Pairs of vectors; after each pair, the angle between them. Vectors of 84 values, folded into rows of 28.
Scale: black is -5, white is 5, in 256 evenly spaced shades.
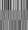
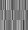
partly opposed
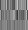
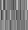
partly aligned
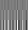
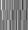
partly aligned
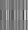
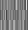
partly opposed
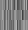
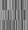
orthogonal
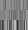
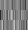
orthogonal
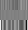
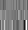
partly opposed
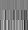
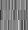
partly aligned
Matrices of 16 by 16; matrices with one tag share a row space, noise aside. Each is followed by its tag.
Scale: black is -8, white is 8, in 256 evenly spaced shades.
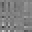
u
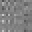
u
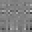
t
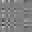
u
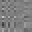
u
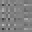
u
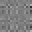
t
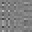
u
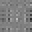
t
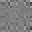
t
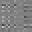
u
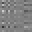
u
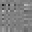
u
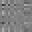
u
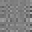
t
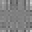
t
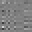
u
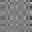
t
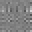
t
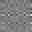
t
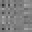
u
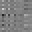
u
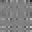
t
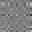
t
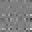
t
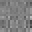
t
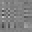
u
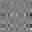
t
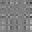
t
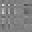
u
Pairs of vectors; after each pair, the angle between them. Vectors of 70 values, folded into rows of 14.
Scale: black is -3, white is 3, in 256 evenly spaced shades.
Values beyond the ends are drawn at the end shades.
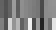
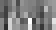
nearly parallel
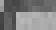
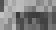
nearly opposite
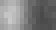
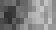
nearly opposite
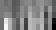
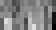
nearly parallel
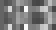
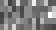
orthogonal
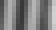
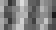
nearly opposite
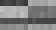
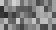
partly opposed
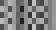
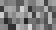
partly opposed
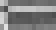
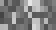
orthogonal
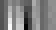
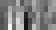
nearly parallel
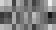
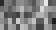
orthogonal
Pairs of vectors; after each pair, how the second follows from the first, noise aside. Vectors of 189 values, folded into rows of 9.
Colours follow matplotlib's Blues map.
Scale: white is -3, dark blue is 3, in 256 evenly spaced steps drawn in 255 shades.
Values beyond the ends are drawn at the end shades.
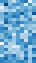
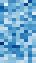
negated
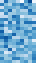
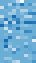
partly zeroed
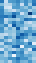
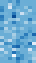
partly zeroed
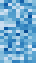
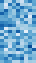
negated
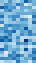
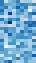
reversed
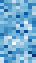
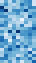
reversed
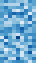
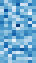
reversed
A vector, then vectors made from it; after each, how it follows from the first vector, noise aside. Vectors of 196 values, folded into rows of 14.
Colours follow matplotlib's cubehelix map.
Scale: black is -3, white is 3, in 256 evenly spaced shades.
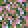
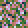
copied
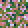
wrapped around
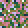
wrapped around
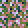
wrapped around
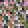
wrapped around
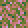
shrunk
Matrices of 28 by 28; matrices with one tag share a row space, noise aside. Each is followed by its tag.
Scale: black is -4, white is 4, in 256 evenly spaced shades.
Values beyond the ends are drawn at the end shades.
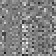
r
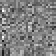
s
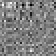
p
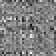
p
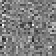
s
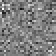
s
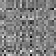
p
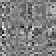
s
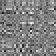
p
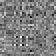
p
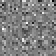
r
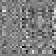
r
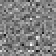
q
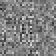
p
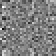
s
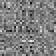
p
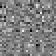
q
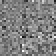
r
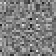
q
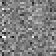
s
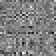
p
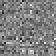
p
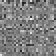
p
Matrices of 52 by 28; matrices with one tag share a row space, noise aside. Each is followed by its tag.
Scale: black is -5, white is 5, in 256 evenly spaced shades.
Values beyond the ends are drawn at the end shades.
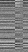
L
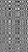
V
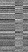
L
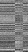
L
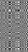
V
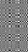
V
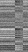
L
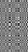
V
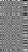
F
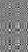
V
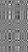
V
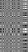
F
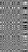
F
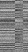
L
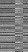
L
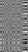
F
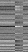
L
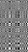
V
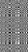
V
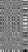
F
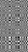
V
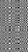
V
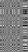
F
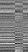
L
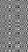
V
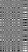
F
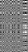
F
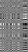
F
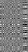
F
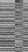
L
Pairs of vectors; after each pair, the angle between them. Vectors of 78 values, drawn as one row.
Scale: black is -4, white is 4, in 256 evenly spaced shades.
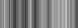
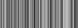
partly aligned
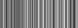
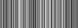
orthogonal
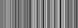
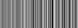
partly opposed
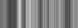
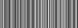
orthogonal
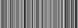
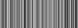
nearly parallel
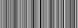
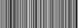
partly aligned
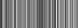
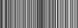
nearly parallel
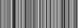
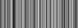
nearly parallel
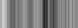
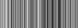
partly aligned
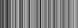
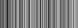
nearly parallel
